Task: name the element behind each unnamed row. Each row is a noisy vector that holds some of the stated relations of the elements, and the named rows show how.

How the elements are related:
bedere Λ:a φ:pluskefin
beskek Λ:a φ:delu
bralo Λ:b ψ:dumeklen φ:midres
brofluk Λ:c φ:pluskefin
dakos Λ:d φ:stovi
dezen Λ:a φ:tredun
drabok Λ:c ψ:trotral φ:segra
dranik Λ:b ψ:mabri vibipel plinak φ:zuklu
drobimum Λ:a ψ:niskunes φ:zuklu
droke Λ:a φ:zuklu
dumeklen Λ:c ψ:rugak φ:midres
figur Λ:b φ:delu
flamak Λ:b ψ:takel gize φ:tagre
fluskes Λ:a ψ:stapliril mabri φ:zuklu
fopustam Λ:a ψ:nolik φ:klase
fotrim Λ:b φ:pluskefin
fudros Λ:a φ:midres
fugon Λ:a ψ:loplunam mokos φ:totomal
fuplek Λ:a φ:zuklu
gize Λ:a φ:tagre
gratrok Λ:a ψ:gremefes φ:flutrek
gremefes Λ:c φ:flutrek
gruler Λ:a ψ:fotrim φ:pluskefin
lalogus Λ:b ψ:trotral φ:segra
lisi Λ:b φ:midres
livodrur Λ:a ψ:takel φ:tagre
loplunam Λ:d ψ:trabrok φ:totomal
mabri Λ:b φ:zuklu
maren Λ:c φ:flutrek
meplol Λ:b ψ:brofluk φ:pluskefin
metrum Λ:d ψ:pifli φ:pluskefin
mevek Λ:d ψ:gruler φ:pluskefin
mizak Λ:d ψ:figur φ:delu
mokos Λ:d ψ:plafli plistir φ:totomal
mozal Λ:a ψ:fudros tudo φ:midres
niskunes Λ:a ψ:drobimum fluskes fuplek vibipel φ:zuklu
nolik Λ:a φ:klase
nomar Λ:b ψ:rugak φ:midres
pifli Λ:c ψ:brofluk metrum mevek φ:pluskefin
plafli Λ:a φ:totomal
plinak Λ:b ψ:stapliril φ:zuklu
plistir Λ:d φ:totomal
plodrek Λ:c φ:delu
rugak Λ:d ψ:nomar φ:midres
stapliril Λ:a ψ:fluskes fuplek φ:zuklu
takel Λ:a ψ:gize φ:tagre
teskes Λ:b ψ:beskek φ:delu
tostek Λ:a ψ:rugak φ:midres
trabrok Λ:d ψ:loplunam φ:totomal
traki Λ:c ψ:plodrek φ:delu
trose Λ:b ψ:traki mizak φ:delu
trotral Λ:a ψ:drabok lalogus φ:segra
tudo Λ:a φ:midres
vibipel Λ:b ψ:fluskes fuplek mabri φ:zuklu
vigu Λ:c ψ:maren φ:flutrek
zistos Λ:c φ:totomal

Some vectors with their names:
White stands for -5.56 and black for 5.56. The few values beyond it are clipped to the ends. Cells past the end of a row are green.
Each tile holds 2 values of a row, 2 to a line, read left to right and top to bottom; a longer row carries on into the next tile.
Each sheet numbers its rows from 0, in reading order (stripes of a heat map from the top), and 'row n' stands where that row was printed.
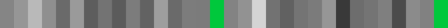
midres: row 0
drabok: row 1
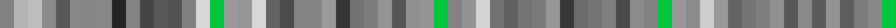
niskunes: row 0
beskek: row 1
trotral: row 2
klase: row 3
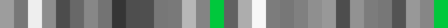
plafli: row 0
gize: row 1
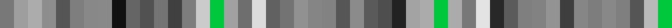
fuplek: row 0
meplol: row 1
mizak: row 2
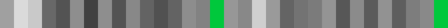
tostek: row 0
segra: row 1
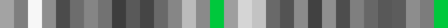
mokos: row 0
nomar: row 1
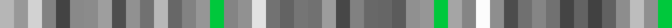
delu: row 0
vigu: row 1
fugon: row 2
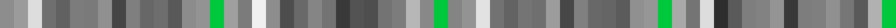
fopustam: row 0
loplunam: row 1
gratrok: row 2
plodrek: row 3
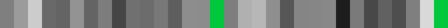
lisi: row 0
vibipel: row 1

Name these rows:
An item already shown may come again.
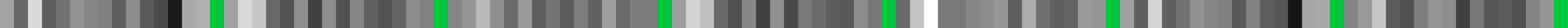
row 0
pifli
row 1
tostek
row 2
midres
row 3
rugak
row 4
flamak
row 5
mevek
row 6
droke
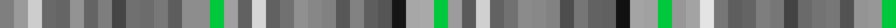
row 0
lisi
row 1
mevek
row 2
brofluk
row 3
zistos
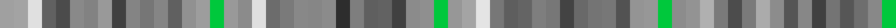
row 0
teskes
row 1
bedere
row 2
zistos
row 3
zuklu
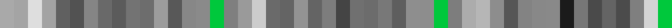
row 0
totomal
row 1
lisi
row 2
stapliril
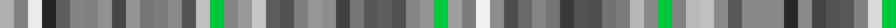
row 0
trose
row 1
droke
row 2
loplunam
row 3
dranik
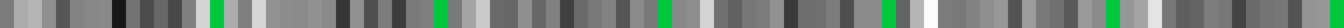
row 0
fluskes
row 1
pluskefin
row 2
mozal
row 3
nolik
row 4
takel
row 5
zistos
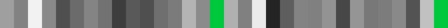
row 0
trabrok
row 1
trose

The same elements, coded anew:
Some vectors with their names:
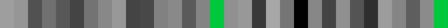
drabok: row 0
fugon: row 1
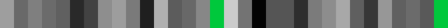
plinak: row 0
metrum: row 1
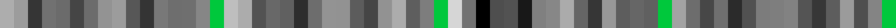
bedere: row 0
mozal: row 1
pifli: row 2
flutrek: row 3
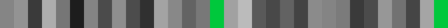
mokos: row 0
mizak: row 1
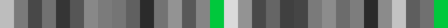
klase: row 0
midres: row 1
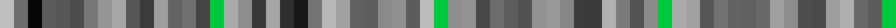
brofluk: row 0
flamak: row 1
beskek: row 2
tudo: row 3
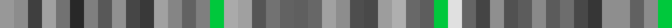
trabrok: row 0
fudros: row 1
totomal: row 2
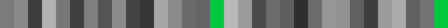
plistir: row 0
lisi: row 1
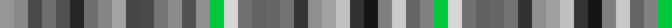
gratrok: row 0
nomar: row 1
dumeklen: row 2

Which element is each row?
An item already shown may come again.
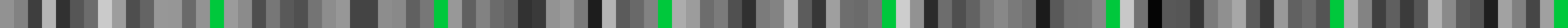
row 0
gize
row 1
nolik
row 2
fluskes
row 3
droke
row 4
pluskefin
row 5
mevek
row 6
delu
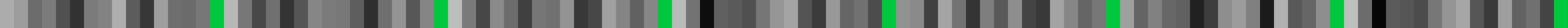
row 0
droke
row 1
segra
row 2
zistos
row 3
fotrim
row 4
loplunam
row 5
vibipel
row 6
brofluk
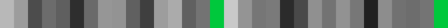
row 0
lisi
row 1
zuklu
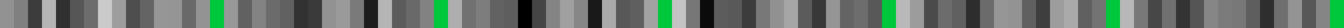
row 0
gize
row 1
fluskes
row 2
dranik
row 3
gruler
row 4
lisi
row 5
segra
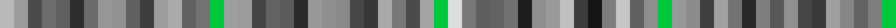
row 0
lisi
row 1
teskes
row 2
tostek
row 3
trabrok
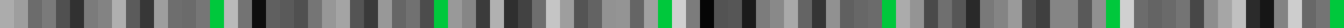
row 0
droke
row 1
fotrim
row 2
takel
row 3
meplol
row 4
fopustam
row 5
rugak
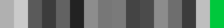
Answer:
trose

